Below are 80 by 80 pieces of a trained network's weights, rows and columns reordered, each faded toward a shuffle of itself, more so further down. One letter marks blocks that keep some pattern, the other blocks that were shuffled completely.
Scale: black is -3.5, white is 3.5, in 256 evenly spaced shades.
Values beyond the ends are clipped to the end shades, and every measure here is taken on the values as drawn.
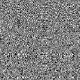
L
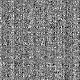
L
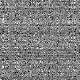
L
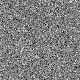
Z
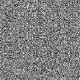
L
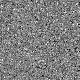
Z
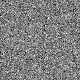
Z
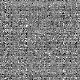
L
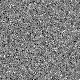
Z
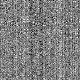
L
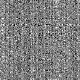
L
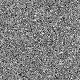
Z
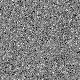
Z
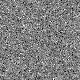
Z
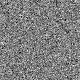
Z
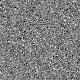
Z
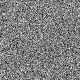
Z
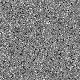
Z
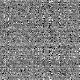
L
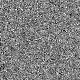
Z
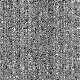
L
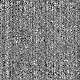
L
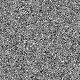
Z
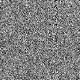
L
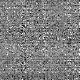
L
